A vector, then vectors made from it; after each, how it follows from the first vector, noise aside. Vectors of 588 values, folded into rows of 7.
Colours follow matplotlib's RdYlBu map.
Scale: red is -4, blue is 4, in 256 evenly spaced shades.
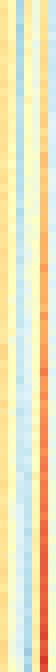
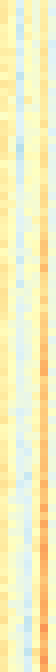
shrunk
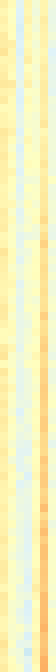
shrunk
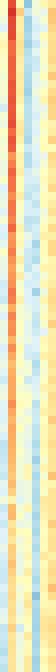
reversed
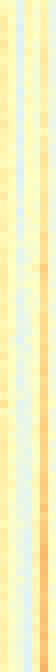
shrunk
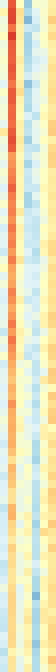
reversed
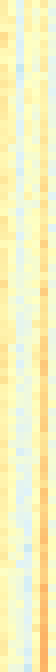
shrunk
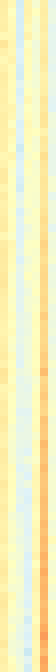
shrunk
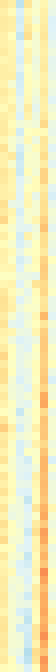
shrunk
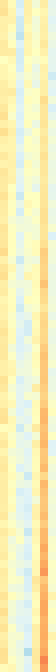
shrunk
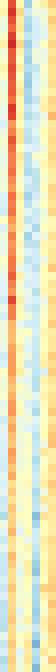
reversed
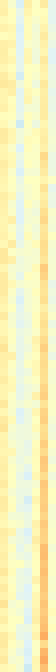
shrunk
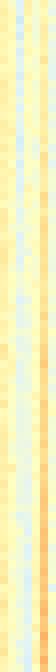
shrunk
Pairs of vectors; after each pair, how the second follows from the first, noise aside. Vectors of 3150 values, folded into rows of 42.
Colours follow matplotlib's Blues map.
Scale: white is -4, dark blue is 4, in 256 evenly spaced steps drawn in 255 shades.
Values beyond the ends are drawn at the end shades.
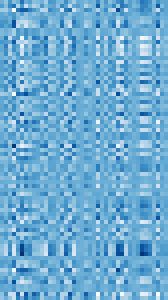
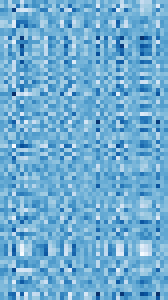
negated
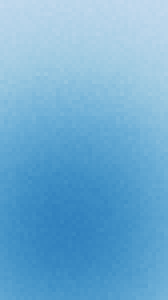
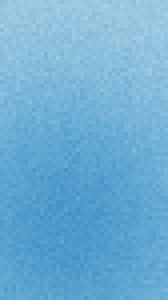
shrunk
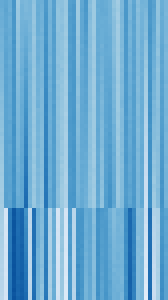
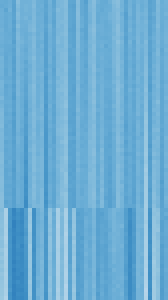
shrunk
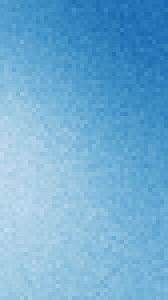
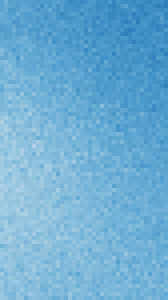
shrunk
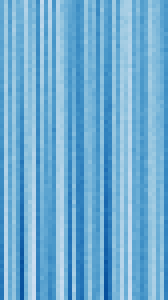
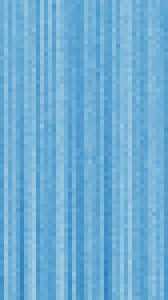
shrunk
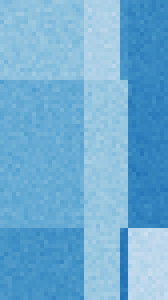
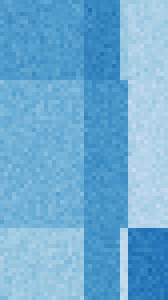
negated
